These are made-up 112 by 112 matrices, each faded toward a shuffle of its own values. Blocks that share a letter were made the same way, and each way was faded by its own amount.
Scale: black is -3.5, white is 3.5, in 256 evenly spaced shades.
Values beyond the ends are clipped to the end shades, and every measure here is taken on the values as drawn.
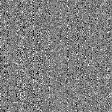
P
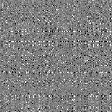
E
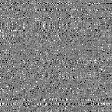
E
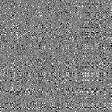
E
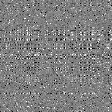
E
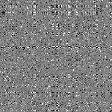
E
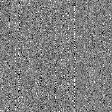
P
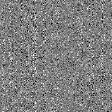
P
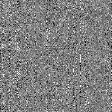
P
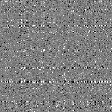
E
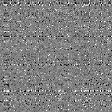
E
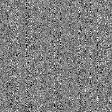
P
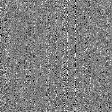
P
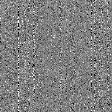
P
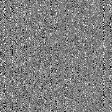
P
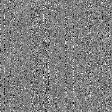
P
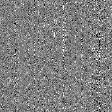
P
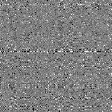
E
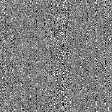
P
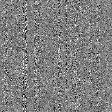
P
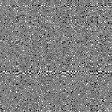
E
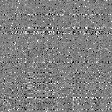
E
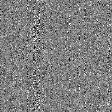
P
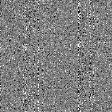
P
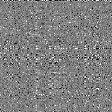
E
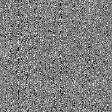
P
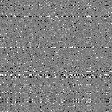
E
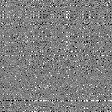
E
